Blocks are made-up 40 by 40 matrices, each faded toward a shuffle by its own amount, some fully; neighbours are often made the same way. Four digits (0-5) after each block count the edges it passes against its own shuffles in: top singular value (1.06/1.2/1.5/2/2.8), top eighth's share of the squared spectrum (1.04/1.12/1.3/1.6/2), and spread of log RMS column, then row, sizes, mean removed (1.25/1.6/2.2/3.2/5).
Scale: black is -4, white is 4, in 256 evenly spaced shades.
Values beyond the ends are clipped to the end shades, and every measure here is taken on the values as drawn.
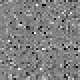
2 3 1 1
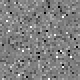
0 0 0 0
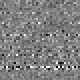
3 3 0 3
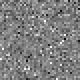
0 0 0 0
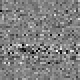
2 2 0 3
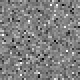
0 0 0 0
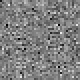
3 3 1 1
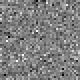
0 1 0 0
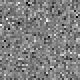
0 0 0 0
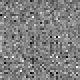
3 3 1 2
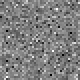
1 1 0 0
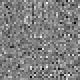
3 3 1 1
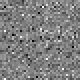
3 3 1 1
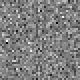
2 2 0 0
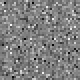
0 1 0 0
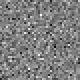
2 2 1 0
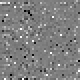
2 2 0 0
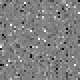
0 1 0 0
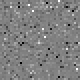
2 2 0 0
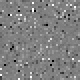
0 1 0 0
